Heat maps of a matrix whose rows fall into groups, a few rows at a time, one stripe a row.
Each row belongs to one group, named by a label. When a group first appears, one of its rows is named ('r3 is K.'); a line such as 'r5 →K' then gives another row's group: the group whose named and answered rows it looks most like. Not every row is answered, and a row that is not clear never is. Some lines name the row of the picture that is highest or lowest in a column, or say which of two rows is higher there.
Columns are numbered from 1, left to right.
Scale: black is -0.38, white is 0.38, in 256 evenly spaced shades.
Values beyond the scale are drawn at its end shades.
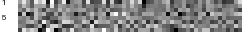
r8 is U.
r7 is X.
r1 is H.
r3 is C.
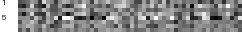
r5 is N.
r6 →U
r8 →U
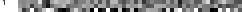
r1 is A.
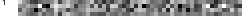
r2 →A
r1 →N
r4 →N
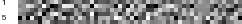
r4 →X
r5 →U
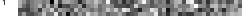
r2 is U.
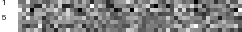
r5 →C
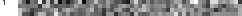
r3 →N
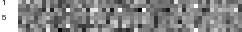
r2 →U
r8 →U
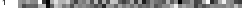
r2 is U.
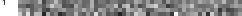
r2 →X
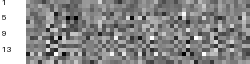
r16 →H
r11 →A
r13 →A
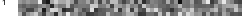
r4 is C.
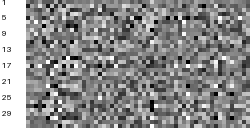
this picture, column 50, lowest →4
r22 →A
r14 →N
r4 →N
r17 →C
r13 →N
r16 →A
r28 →H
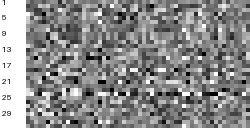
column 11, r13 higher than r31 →No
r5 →C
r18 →X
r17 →A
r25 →A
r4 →N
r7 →U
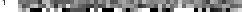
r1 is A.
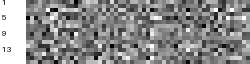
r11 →H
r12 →N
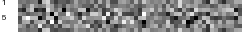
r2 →C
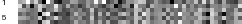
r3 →X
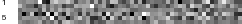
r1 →A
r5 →H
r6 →N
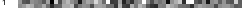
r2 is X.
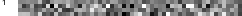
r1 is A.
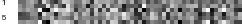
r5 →X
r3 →A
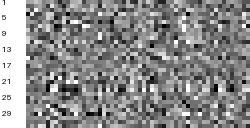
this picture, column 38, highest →11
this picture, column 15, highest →7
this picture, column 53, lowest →32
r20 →H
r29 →C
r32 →U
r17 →U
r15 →C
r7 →U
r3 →C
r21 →C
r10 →N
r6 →N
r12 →H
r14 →X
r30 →A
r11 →C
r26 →U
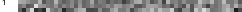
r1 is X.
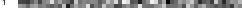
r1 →X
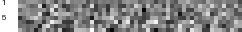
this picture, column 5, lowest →8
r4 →A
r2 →X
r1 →C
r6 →X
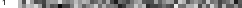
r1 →C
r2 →U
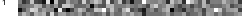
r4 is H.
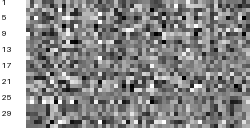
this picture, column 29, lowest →31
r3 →H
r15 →N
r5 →C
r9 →C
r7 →C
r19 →X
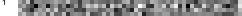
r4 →H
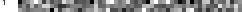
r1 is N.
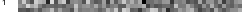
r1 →H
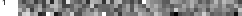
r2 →X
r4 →U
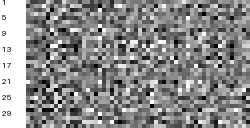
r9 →U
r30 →C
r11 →X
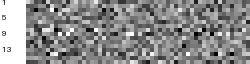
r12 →U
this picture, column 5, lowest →10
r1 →N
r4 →H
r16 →X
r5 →N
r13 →X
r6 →U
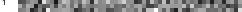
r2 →C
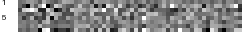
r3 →U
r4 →X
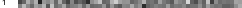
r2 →H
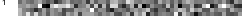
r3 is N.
